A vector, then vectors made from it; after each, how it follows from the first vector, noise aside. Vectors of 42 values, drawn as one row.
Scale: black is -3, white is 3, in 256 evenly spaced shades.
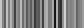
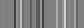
partly zeroed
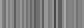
shrunk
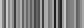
copied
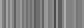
shrunk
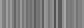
shrunk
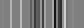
partly zeroed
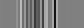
partly zeroed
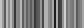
copied
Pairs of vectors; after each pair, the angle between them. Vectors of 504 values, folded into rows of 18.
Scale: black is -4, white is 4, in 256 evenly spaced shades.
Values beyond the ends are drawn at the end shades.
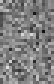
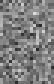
nearly opposite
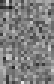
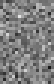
orthogonal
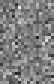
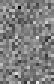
nearly opposite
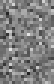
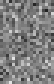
orthogonal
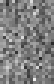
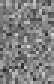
partly opposed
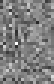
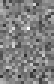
orthogonal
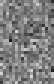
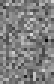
partly opposed
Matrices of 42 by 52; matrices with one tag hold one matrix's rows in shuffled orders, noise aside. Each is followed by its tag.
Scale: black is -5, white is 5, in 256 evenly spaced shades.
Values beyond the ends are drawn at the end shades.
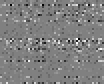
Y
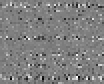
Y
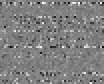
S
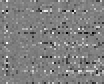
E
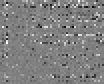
E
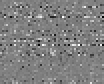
S
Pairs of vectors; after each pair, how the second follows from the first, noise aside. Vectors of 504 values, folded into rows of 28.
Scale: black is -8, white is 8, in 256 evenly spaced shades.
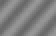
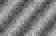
scaled up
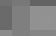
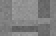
wrapped around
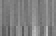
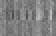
wrapped around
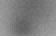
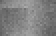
wrapped around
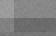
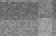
wrapped around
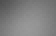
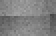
wrapped around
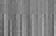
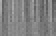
reversed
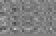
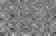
wrapped around
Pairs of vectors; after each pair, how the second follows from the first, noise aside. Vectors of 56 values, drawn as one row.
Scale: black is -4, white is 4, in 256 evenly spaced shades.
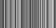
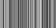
wrapped around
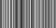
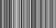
sign-scrambled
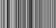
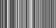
negated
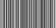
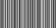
negated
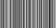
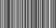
negated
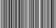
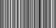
negated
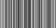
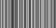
sign-scrambled
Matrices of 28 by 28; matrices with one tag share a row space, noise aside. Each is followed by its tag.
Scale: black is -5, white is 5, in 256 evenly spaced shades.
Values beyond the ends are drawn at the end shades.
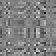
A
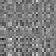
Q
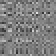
Q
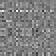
Q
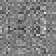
A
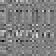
Q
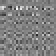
Q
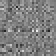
Q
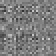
Q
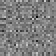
Q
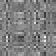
A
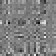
A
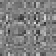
A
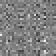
A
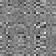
A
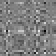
A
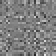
A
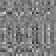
Q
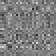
Q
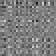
Q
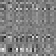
Q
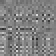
Q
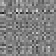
Q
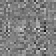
A
